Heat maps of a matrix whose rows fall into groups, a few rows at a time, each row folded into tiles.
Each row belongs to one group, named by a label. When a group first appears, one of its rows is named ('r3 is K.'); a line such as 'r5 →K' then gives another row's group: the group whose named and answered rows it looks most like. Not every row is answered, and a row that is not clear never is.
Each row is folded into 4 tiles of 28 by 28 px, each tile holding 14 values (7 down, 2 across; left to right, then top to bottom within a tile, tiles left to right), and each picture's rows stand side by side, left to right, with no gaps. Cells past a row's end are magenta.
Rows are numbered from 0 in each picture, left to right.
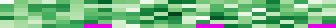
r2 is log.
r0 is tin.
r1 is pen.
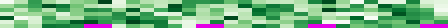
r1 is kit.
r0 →tin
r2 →tin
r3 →log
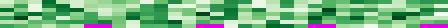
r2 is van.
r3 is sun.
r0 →log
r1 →pen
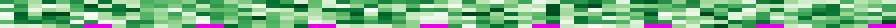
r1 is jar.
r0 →sun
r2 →jar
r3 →sun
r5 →sun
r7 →pen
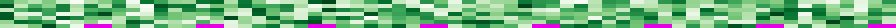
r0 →van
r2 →tin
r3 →log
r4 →kit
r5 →log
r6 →van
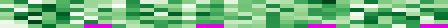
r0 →pen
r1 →pen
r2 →tin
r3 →jar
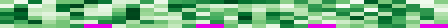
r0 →kit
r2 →sun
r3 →log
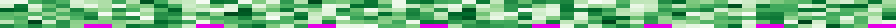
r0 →log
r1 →log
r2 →kit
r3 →sun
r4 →kit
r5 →van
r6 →van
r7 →jar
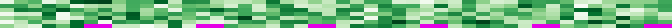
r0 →tin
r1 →sun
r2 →log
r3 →log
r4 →kit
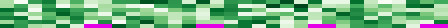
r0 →log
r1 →jar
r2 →jar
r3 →kit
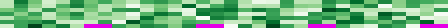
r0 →kit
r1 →jar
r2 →van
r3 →sun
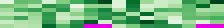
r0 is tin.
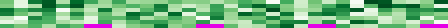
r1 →pen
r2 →pen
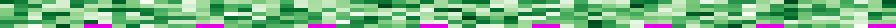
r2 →log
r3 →jar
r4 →sun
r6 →pen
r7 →van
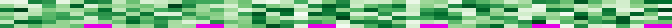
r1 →kit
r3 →van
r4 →tin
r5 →sun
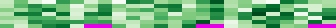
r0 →pen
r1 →tin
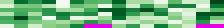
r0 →sun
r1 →van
